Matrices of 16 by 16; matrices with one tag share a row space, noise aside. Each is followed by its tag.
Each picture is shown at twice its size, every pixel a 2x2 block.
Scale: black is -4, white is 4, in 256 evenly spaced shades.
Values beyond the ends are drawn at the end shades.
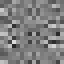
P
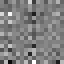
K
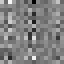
K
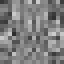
P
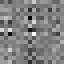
K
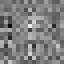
K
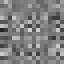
P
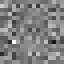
P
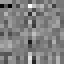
K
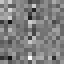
K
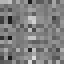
K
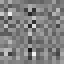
K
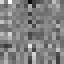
K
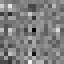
K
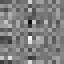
K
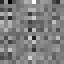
K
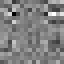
P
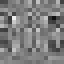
P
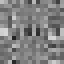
P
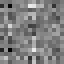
K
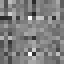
K
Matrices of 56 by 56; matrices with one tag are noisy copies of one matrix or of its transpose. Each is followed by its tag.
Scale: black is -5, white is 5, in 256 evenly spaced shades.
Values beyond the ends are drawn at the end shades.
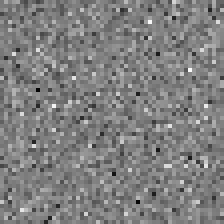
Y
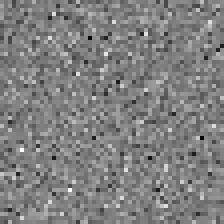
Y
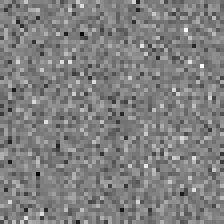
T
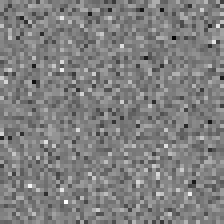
T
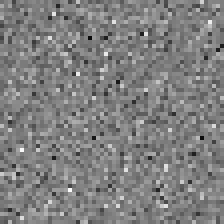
Y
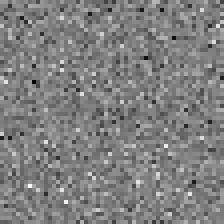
T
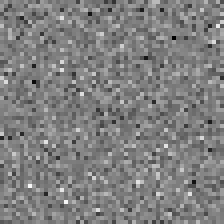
T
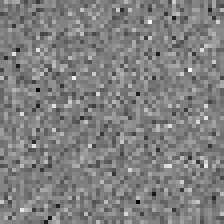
Y
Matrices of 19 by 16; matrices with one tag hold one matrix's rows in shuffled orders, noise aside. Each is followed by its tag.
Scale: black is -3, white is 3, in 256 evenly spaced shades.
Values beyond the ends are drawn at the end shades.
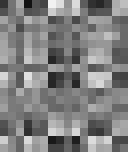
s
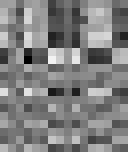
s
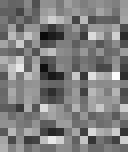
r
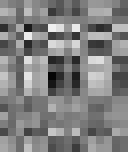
s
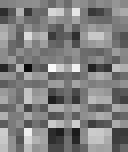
s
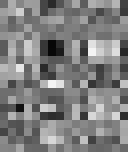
r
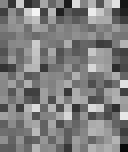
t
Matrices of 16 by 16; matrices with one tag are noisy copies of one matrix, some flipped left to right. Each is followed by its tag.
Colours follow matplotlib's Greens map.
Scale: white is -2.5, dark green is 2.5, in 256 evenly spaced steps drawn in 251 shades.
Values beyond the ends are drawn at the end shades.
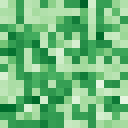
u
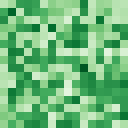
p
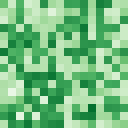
u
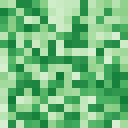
p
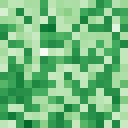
p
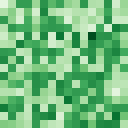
u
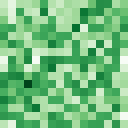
p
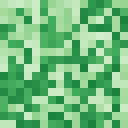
p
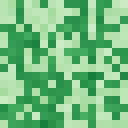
u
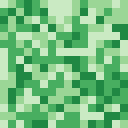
p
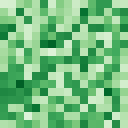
p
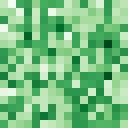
u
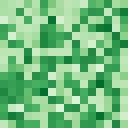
p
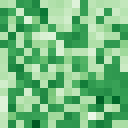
p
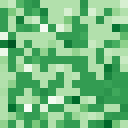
p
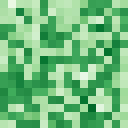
p
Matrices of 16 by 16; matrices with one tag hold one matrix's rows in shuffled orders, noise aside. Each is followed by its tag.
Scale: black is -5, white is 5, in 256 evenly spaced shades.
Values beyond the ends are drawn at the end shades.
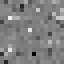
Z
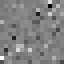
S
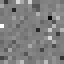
S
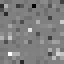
Z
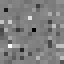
Z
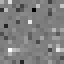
Z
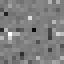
Z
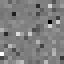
S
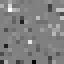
Z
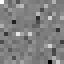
S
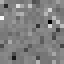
S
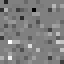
Z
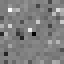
Z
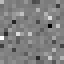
S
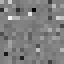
Z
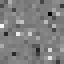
S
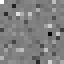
S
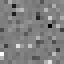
S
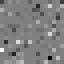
S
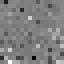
Z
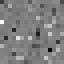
S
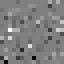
Z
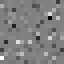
S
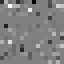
Z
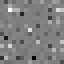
Z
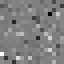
S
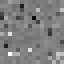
Z
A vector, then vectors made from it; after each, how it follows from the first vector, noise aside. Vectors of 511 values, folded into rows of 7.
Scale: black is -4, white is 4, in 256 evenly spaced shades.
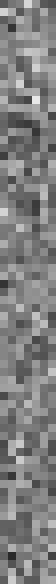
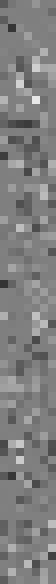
partly zeroed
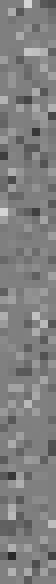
partly zeroed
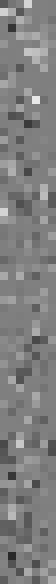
partly zeroed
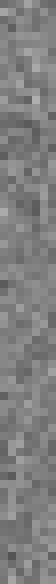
shrunk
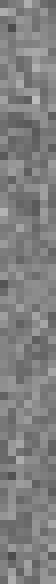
shrunk
